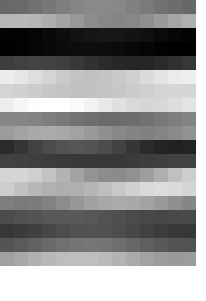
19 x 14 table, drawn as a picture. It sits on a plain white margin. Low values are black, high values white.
The ninth with the highest average is the middle left. On average the colour sits 50% of the way up the scale. There is no overall slope. The grain runs across in streaks. Stripes running across repeat 3 times from top to bottom.
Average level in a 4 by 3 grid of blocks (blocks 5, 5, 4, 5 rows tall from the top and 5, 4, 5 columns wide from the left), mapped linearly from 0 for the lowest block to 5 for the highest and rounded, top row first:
000 / 545 / 222 / 222
